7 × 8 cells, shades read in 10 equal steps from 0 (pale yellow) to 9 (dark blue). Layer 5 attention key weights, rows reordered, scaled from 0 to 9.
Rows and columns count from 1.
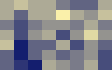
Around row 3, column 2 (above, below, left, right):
6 7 5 5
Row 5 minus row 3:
-3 2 1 2 -1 2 1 1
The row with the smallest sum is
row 2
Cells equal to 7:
6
